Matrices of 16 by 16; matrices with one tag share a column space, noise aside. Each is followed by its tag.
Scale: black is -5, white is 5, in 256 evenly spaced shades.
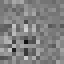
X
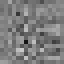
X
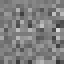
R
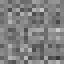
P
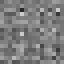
P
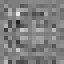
R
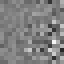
X
